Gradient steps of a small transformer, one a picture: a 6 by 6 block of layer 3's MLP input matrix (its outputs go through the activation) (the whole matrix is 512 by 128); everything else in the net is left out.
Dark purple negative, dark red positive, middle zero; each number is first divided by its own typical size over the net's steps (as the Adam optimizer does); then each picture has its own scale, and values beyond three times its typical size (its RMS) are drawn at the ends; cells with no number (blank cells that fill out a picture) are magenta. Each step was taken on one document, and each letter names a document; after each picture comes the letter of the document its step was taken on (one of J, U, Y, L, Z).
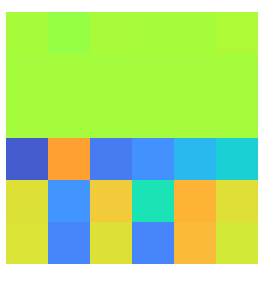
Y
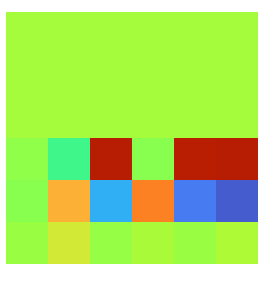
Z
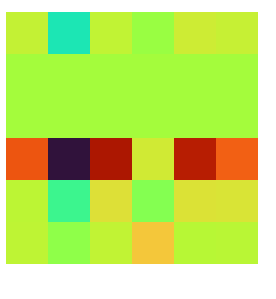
Y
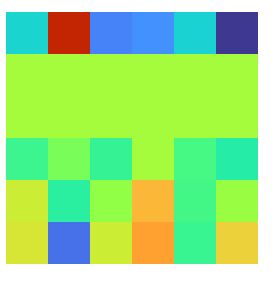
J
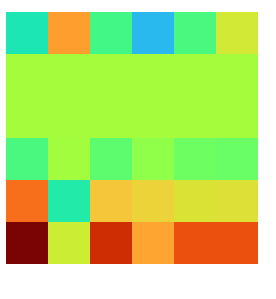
J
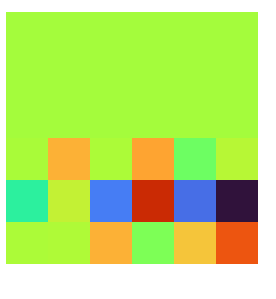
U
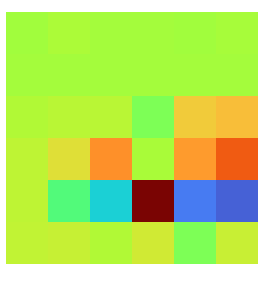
U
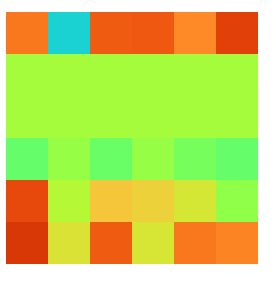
J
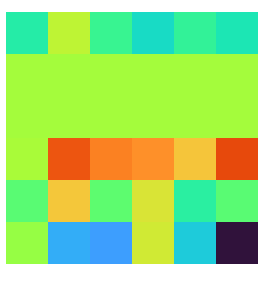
U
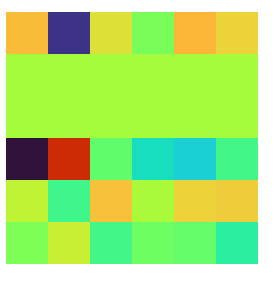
Y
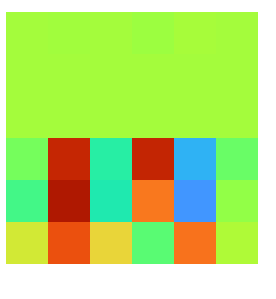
Z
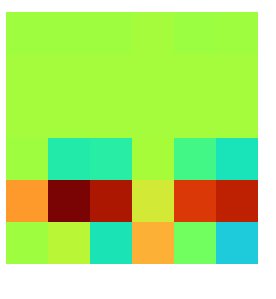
U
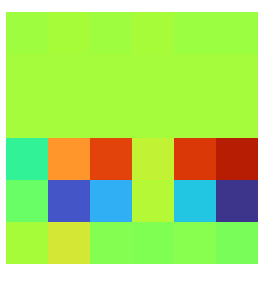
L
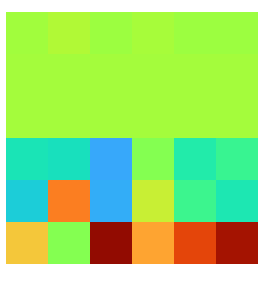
Z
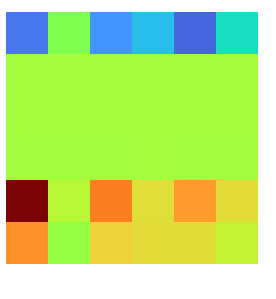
J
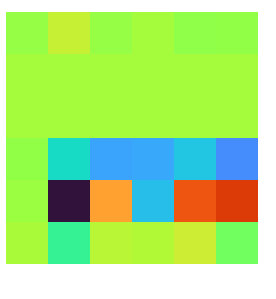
L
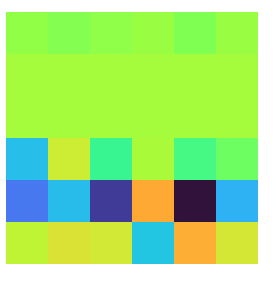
L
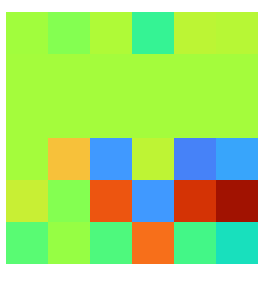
Z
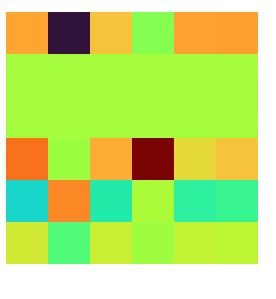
Y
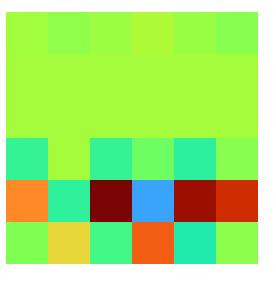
U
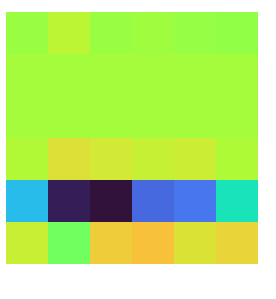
L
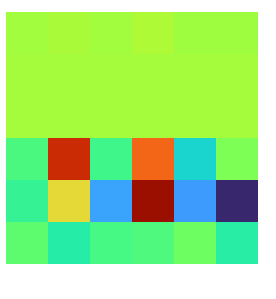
Z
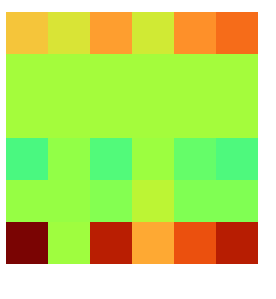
J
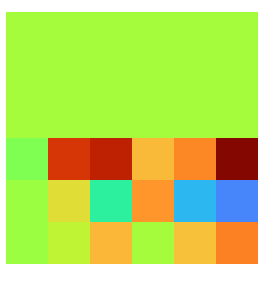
Z
